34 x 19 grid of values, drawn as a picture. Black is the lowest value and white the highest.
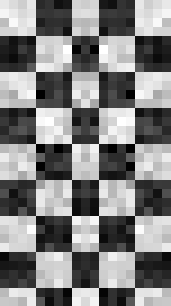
Mirror symmetry: left to right. Slope: none. Grain: checkered. Histogram: two levels.
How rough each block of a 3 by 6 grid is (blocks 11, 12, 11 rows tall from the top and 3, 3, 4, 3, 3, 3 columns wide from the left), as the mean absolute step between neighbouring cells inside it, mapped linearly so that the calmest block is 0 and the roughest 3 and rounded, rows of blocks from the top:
021220 / 032330 / 032330
